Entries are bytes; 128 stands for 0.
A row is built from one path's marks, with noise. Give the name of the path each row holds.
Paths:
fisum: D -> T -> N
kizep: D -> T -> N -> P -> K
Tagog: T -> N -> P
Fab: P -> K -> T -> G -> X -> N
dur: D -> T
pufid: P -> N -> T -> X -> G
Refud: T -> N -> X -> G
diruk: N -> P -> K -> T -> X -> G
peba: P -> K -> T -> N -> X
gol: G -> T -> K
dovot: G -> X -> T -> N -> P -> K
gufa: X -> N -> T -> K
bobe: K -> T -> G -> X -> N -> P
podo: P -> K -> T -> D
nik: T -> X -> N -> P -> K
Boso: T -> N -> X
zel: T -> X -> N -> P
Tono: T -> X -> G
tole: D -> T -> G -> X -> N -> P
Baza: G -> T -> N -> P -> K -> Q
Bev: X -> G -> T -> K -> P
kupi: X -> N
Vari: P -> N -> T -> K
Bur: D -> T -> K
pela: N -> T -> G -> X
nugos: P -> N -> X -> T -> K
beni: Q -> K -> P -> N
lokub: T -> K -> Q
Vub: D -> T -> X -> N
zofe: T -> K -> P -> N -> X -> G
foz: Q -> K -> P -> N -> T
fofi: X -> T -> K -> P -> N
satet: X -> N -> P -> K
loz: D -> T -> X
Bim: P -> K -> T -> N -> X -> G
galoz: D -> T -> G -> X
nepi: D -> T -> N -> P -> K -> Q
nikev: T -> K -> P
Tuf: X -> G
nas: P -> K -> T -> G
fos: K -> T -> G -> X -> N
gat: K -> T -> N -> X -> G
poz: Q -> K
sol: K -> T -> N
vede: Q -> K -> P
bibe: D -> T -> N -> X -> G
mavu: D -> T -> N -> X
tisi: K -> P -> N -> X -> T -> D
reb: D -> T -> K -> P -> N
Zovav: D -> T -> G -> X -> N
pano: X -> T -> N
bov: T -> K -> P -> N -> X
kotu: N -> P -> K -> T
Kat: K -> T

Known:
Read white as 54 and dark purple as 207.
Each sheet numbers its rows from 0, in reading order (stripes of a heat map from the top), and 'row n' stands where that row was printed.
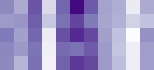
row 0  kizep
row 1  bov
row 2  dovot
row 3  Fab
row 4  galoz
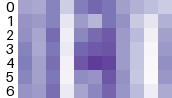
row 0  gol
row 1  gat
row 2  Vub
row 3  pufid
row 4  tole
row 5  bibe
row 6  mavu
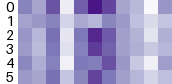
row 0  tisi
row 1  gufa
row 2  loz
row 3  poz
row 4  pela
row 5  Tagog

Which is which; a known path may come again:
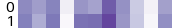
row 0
Refud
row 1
Zovav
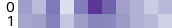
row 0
poz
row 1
sol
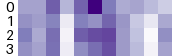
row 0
kotu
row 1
fos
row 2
tole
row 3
Vub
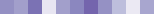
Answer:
mavu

